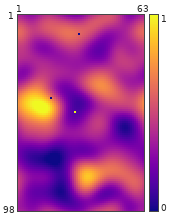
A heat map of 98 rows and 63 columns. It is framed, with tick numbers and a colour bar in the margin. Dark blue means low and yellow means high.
The ninth with the highest average is the middle left. Neither half mirrors the other. Three lone cells stand out: one far higher and two far lower than their neighbours. The ninth with the lowest average is the bottom left.
